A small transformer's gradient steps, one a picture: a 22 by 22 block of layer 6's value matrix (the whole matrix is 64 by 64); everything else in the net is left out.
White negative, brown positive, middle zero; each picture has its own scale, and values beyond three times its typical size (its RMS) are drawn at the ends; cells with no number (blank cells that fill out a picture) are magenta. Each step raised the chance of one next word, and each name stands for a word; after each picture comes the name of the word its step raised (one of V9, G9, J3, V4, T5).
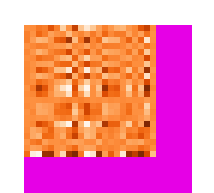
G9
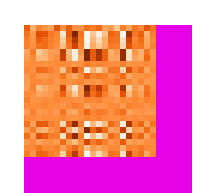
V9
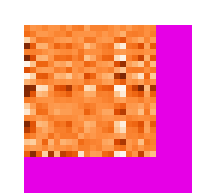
G9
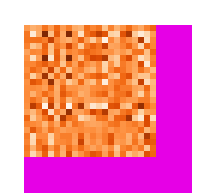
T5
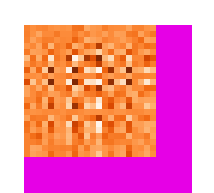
T5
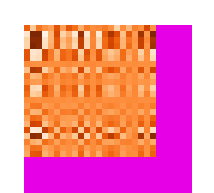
V9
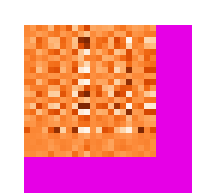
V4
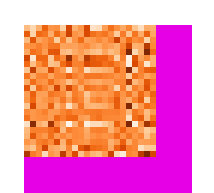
T5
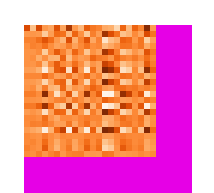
V4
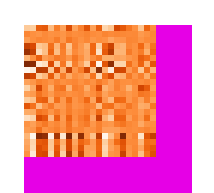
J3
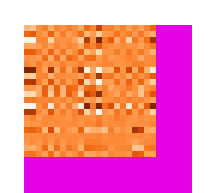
V4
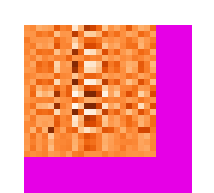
V4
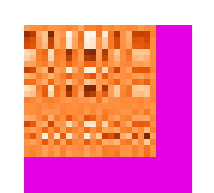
V9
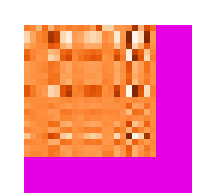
V9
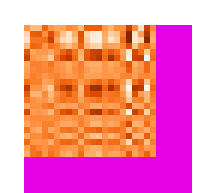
V9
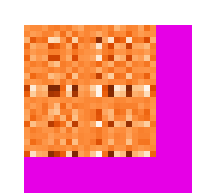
G9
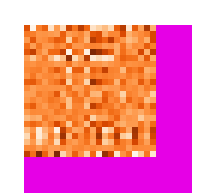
T5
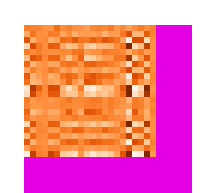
G9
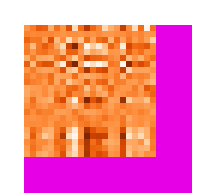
J3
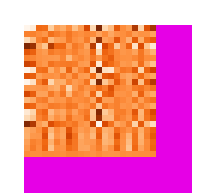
J3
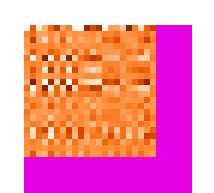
T5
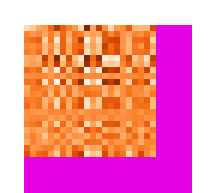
T5
